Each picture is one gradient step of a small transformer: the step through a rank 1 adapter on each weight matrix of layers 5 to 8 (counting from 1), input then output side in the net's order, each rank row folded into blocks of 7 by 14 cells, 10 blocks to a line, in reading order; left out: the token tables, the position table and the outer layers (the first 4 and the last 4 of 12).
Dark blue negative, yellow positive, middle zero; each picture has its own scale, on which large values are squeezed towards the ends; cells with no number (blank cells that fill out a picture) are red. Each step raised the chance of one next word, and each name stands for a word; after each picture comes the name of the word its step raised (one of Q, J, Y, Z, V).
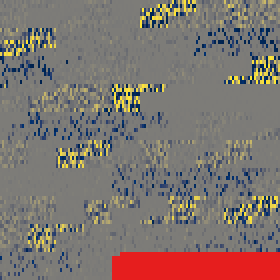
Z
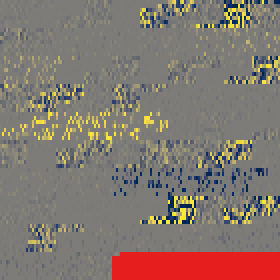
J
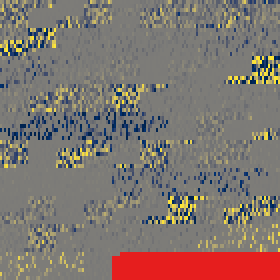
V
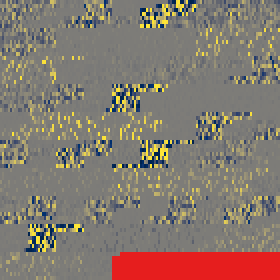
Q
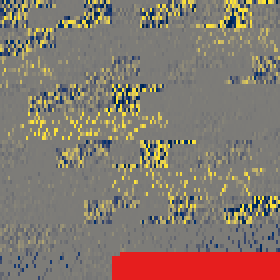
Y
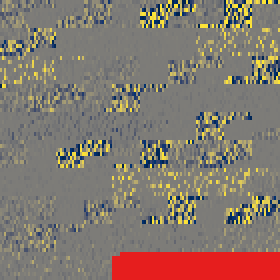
Q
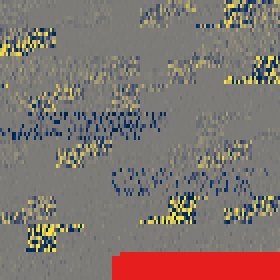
V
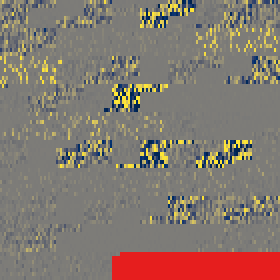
Q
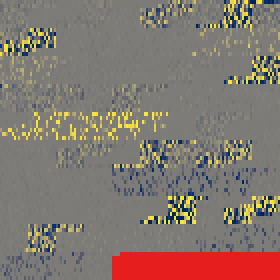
J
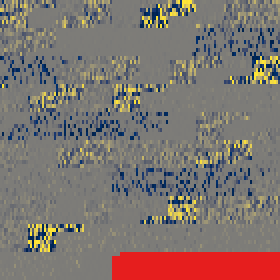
Z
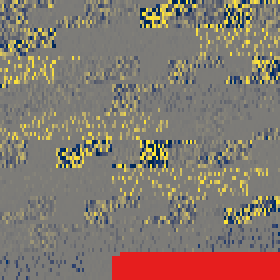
Q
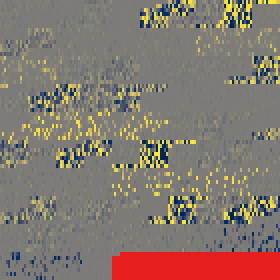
Y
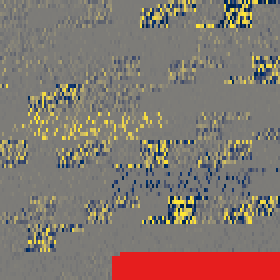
J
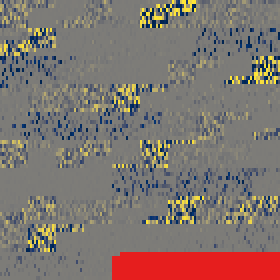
Z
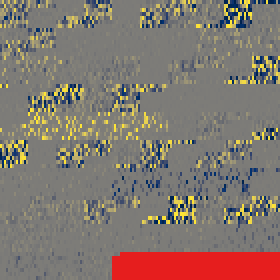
J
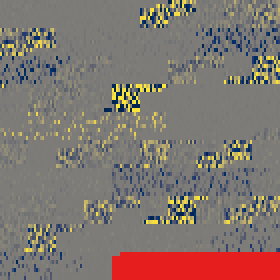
Z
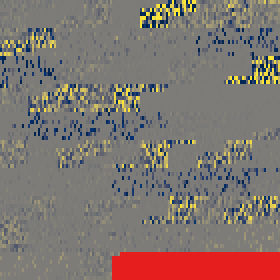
Z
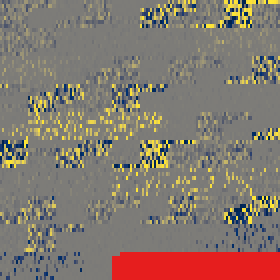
Y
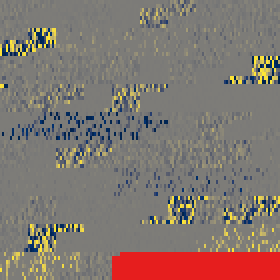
V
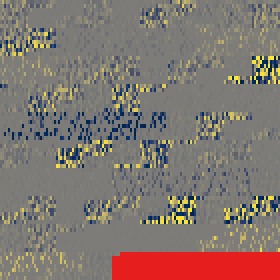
V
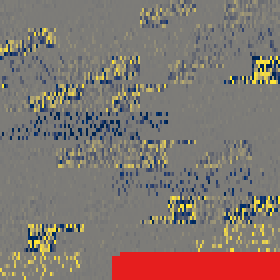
V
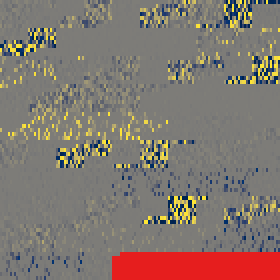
J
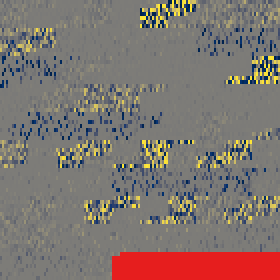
Z
